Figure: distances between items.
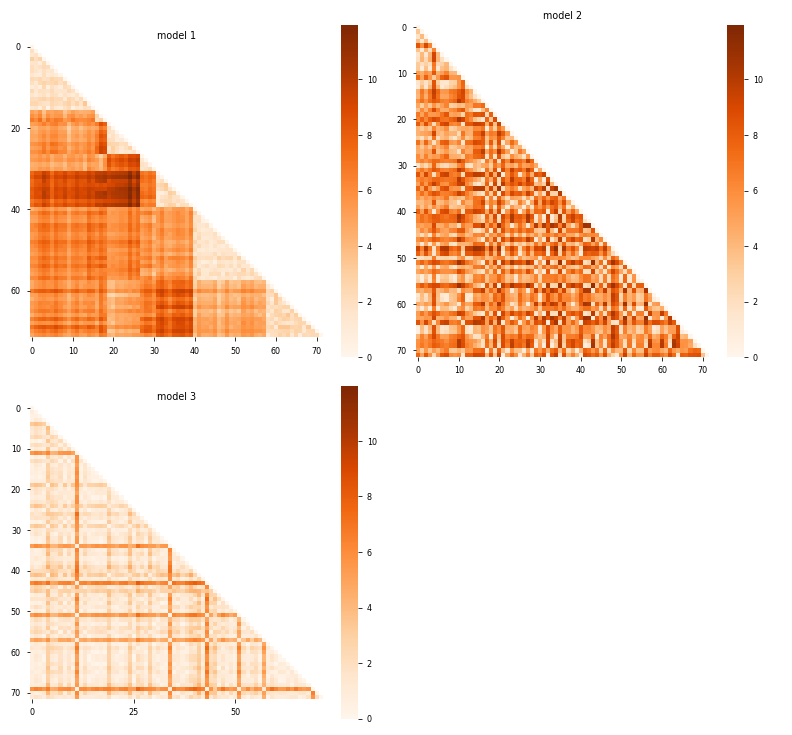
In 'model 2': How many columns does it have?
72
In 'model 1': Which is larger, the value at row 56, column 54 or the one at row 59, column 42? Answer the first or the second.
the second
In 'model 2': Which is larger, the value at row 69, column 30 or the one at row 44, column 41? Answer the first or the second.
the first
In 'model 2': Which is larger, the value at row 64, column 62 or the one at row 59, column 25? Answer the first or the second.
the first
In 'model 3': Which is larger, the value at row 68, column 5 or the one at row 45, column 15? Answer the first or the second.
the second
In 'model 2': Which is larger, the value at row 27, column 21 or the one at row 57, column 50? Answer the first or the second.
the first
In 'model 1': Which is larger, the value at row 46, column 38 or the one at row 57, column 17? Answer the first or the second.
the second
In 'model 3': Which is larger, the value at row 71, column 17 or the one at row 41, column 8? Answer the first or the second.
the second
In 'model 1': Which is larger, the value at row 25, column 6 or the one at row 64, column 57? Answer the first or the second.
the first
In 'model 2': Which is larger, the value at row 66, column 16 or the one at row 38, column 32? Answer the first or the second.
the second
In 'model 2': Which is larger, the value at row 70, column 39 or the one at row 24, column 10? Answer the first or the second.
the second
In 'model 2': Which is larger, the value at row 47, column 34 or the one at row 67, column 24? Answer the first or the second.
the first
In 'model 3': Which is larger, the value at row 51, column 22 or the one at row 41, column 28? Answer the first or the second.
the first
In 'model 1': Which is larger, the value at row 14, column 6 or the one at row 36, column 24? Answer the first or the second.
the second
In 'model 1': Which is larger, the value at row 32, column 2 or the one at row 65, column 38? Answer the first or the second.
the first
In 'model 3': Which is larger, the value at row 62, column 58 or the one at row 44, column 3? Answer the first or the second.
the second
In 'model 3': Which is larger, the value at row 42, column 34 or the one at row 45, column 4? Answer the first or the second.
the first
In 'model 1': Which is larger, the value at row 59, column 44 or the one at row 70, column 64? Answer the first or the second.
the first
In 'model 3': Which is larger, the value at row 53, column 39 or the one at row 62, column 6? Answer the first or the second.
the first
